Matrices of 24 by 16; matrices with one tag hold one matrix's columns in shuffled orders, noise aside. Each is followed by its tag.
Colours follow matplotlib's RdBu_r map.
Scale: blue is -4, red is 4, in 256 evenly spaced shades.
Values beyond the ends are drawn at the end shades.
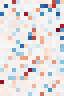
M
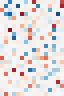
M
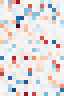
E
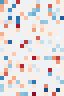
E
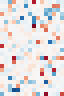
E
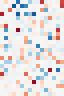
M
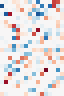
M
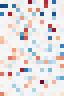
M
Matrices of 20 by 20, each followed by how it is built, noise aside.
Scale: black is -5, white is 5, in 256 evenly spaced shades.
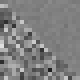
lower triangular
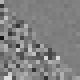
lower triangular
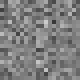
low rank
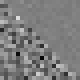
lower triangular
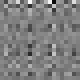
low rank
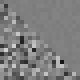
lower triangular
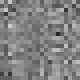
low rank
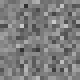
low rank
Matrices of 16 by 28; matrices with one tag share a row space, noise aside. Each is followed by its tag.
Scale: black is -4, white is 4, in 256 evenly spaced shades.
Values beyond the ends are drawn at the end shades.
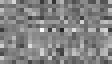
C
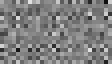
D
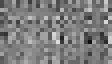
D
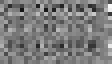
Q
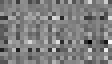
D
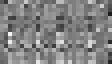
Q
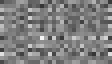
C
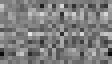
C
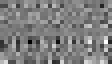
D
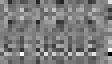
Q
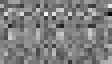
Q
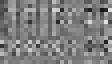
D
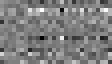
C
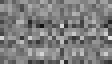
C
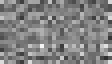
C
